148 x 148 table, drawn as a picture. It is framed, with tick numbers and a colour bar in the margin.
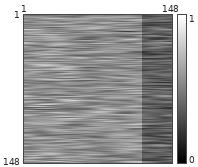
The grain runs across in streaks. On average the colour sits 50% of the way up the scale. A vertical seam about 80% of the way across splits the table, and the left part is higher.
